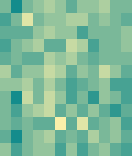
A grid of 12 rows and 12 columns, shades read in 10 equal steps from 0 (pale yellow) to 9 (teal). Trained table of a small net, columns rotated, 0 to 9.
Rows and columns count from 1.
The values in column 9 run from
3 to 8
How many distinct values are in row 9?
7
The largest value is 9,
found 3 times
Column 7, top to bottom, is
6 3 4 2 3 6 7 7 4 6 5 4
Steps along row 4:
down down down up same down up up down same down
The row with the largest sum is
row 12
